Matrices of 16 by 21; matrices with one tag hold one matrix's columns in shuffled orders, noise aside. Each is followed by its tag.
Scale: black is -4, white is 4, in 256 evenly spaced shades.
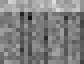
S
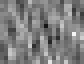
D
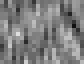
D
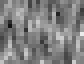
D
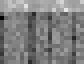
S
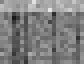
S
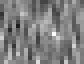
D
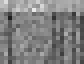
S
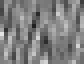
D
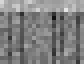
S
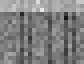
S
